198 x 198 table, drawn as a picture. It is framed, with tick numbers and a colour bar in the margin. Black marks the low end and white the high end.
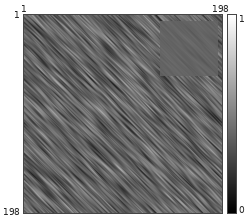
On average the colour sits 40% of the way up the scale. The halves do not mirror each other. The histogram is bell-shaped. No single row or column stands out from its neighbours. There is no overall slope. The grain runs diagonally down to the right. In the top right lies a patch that is calmer than the rest.
